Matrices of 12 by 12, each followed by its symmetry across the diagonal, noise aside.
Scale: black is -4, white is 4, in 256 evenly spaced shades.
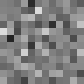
antisymmetric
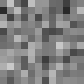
antisymmetric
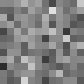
neither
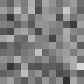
antisymmetric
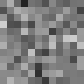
antisymmetric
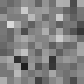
neither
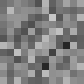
symmetric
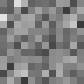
symmetric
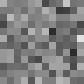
neither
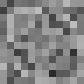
symmetric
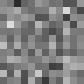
neither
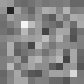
symmetric
